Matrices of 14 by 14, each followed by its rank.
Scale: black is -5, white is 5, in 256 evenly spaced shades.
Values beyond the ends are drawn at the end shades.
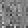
three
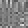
three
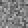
full rank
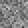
full rank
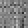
three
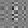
one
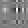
one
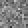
full rank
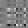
one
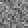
full rank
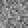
full rank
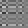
one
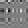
one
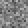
full rank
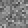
full rank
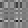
one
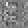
three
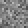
full rank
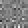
three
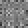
three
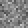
full rank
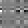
one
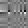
one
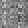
three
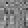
three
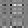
one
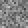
full rank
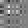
one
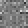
three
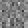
three
